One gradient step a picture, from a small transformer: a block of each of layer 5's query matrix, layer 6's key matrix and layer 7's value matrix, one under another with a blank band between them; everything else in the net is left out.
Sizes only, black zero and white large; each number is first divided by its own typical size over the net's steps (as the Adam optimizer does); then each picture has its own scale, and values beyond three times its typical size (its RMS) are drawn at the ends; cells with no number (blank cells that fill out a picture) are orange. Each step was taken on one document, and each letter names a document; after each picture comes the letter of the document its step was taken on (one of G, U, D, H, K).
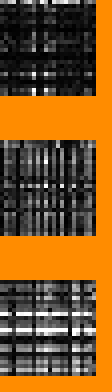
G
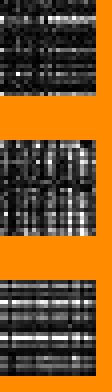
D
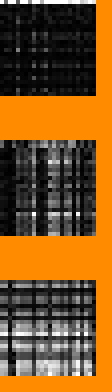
G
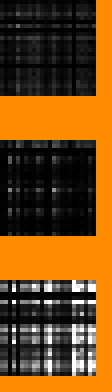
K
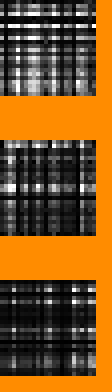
K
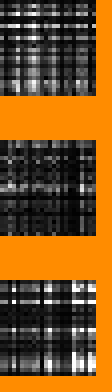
K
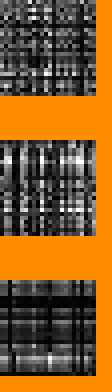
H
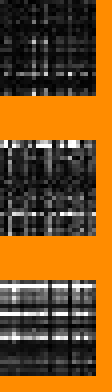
D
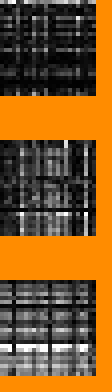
G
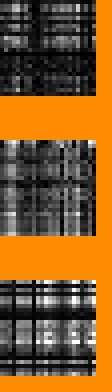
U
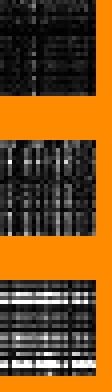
D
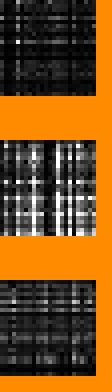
D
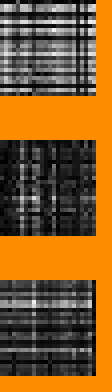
H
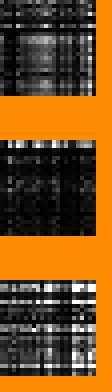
K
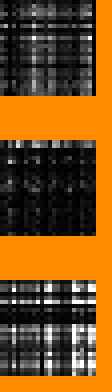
K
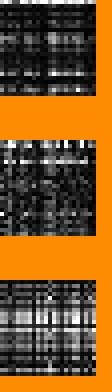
G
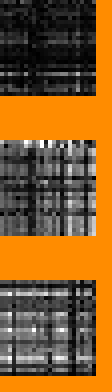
G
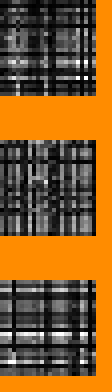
U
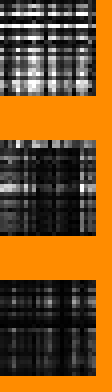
K
